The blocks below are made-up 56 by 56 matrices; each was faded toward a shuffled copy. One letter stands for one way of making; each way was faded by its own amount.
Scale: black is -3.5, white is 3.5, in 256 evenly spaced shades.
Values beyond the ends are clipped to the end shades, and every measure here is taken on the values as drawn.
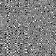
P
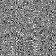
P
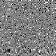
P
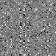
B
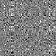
B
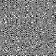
B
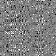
B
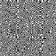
B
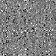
P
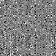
B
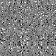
P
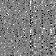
B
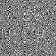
P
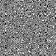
P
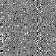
B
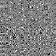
P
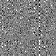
B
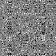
P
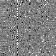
B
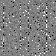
B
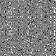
B
